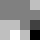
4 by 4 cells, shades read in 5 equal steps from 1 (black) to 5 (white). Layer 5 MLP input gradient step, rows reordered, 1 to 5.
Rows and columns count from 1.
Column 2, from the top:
3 3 4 5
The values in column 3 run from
3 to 4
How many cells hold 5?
1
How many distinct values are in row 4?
3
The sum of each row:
13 12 13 14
